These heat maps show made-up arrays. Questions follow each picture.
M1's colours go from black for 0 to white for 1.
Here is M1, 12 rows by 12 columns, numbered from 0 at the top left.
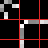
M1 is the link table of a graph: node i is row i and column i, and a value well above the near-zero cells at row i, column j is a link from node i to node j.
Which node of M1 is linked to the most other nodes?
node 5
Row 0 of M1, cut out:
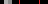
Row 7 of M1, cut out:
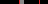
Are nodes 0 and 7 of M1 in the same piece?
no
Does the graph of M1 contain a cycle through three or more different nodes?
no
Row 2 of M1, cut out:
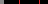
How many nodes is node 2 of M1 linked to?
1
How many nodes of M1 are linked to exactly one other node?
9
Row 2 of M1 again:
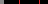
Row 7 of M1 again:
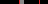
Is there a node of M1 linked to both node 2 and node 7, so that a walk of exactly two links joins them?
no
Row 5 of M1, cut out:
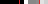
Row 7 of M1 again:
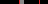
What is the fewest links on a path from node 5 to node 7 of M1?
1
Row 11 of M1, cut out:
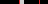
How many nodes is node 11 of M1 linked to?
1
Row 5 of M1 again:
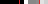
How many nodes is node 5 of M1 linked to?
6
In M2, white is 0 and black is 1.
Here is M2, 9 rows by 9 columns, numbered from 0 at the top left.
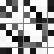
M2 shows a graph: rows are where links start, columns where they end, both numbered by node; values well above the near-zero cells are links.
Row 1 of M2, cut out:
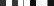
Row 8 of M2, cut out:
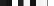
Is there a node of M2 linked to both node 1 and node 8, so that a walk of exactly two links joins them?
yes
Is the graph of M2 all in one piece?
yes
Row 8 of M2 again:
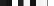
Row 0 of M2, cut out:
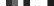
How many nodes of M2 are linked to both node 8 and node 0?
1
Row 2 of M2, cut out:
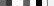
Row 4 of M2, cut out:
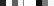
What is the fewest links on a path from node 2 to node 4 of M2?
1
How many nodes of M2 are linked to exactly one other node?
0
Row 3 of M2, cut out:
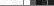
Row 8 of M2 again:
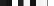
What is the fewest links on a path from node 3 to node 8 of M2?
1
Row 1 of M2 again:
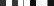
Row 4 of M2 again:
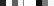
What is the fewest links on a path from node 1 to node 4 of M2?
2
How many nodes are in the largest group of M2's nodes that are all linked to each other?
3
